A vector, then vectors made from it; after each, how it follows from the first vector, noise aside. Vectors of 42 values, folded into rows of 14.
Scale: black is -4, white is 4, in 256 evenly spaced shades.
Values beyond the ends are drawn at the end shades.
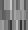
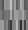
copied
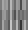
sign-scrambled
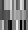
scaled up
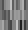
copied
